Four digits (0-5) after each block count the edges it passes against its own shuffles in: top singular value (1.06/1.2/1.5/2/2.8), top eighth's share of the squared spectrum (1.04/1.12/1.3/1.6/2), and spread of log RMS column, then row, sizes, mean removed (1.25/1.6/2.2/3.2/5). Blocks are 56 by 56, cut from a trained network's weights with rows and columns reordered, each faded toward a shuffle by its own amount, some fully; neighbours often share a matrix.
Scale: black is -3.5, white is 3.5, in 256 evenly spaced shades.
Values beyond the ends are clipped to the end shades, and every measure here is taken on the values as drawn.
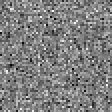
0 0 0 0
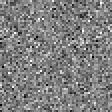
0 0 0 0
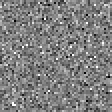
1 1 0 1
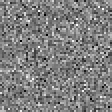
1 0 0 0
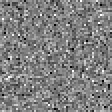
0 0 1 0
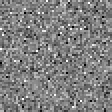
0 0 0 0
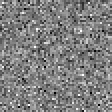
2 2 1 1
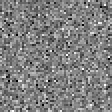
2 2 1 1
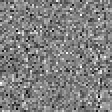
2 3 1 1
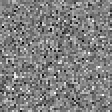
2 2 1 0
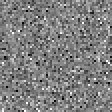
0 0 0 0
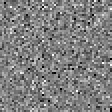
2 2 1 0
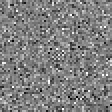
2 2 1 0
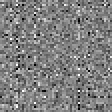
3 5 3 2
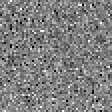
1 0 0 0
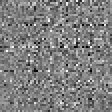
3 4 2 3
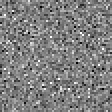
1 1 0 0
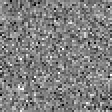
1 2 0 0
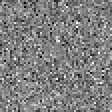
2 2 0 0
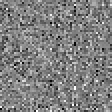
2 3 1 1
